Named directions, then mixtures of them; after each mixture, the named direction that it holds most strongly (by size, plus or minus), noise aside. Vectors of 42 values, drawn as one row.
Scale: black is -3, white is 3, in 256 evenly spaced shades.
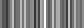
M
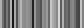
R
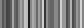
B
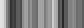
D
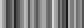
D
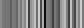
B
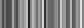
B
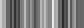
D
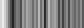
D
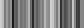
R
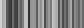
D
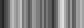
D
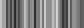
D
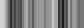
D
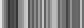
D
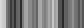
D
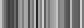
B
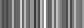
M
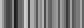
B
